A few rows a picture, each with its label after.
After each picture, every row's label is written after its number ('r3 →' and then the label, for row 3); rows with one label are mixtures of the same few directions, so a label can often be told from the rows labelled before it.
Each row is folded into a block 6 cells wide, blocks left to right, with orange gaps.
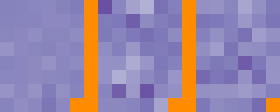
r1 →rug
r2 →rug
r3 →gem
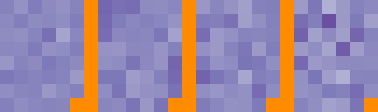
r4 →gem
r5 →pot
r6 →gem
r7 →gem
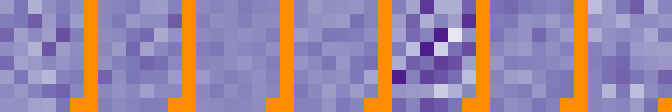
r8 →gem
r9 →gem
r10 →gem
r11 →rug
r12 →gem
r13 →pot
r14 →rug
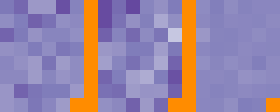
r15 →rug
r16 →pot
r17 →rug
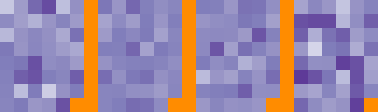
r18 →rug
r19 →gem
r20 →gem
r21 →gem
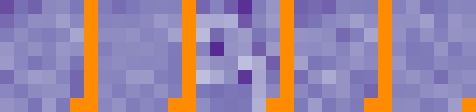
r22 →pot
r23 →pot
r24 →gem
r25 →pot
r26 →gem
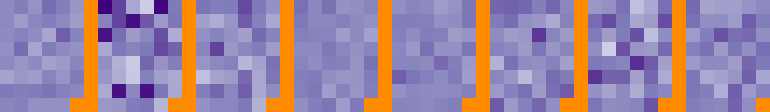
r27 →gem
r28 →rug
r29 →gem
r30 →pot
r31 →gem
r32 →pot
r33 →gem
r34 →rug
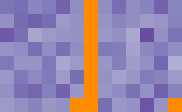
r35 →rug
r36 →pot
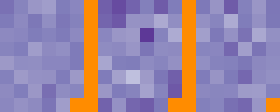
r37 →rug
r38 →pot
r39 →gem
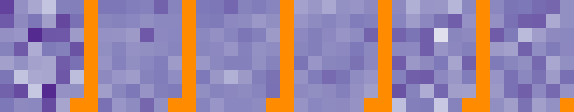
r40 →rug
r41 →pot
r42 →pot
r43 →pot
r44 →pot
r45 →rug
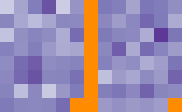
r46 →rug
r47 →gem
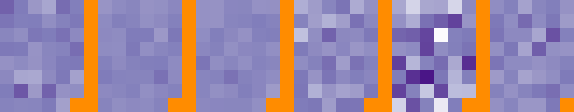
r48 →rug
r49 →gem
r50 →pot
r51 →rug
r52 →pot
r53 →gem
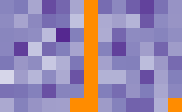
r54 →gem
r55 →gem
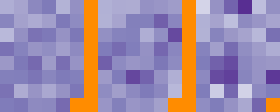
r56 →rug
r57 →pot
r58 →rug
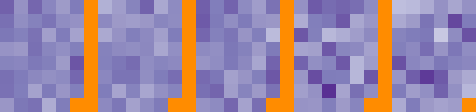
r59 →pot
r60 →rug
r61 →pot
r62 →rug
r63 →pot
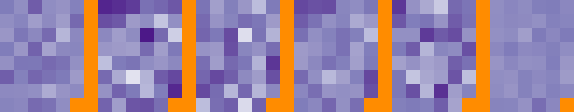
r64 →gem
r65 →pot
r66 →pot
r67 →pot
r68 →rug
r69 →pot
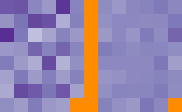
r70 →rug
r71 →pot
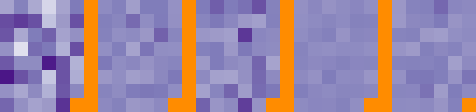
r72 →gem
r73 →gem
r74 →pot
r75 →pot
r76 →rug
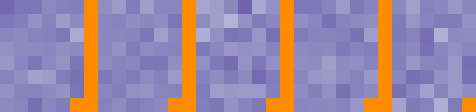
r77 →pot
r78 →gem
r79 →rug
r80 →rug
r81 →pot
